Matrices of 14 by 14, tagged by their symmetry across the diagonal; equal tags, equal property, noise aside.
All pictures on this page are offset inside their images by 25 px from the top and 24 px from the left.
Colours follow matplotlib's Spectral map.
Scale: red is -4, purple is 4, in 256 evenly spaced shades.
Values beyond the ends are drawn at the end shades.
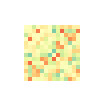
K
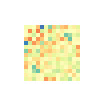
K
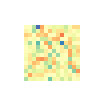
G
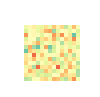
G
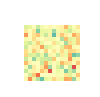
G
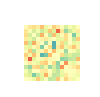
K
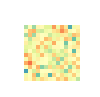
K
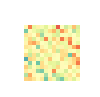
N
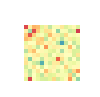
K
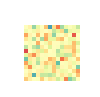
N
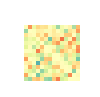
N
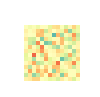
N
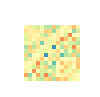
K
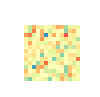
G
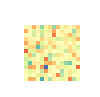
G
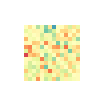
N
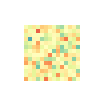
N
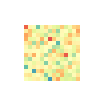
G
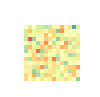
G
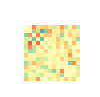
N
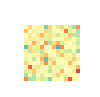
K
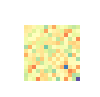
K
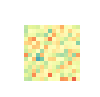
G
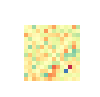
N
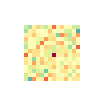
K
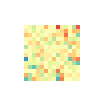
N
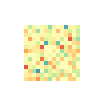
N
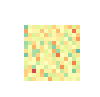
G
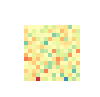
G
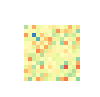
K
